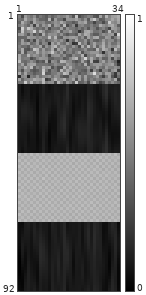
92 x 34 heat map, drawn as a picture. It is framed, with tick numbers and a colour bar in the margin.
The table splits into 4 rows of 1 panel. Panel 1,1: middling, fine-grained, strong in contrast. Panel 2,1: very low, streaked downward, faint in contrast. Panel 3,1: high, checkered, faint in contrast. Panel 4,1: very low, streaked downward, faint in contrast.
